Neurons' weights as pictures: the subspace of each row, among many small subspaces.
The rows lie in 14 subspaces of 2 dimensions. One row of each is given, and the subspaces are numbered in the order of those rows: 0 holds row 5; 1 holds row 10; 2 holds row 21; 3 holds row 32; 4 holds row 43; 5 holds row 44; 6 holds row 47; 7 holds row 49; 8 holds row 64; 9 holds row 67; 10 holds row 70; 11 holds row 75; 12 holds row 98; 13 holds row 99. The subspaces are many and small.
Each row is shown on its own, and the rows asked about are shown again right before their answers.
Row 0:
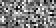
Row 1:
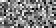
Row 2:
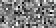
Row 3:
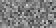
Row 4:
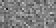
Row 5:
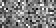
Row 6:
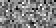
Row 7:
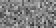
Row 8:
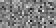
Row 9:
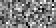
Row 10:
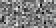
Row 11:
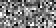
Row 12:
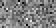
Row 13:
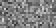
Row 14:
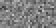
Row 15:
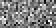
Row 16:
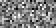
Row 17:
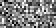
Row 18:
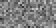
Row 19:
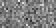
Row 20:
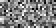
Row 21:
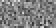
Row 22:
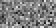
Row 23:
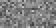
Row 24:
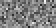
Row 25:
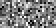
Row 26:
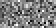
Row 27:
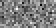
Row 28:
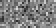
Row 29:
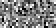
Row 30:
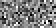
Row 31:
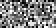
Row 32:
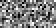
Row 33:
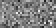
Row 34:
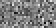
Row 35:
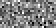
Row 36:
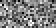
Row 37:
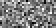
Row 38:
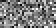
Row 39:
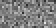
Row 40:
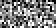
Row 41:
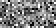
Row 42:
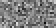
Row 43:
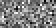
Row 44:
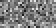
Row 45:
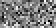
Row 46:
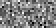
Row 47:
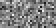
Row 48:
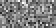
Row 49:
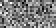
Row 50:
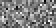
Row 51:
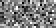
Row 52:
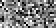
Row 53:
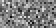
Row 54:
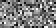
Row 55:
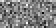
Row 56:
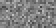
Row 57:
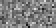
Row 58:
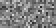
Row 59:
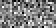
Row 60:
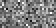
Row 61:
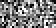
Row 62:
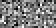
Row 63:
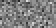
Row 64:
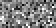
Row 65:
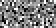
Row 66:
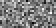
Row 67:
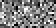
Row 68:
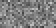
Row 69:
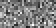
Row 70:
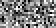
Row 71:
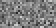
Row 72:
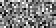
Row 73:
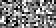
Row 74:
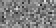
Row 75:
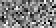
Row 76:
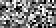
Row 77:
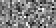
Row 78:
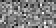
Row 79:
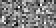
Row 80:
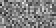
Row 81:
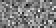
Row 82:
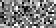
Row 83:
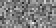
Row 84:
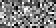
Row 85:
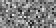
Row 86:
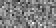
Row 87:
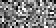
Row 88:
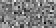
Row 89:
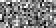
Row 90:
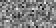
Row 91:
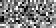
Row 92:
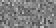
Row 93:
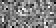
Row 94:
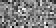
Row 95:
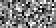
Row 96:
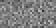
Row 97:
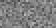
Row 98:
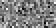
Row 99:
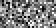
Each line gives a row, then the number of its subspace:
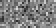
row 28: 5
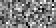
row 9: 8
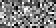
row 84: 9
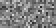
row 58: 6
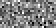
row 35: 4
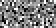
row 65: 2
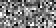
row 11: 3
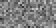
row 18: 5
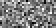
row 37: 2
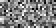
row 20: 5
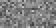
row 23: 3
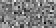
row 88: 10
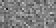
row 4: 12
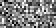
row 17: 7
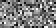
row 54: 5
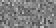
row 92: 2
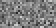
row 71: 8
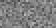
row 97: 2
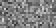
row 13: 7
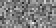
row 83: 4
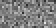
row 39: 10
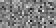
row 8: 6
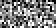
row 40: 10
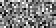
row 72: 7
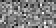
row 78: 1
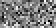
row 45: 11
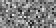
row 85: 13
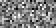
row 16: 3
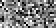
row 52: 12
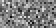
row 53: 13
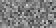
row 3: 13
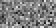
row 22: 8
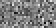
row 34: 4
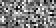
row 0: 10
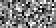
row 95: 8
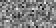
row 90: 3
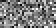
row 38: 5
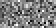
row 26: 11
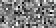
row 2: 10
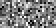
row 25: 11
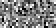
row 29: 12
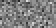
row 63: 2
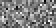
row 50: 11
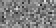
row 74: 4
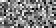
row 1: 5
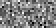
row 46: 4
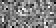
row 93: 12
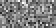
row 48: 1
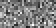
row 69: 3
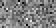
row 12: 0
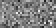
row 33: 11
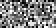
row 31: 1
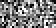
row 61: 12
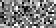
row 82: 9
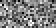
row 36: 12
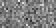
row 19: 0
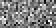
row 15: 13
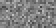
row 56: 6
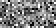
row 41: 9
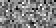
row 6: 9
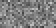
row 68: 9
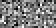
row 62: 1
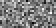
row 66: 2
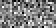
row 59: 10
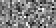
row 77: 8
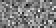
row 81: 13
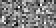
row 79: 1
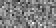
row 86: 4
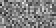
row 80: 7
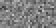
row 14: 6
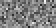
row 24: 11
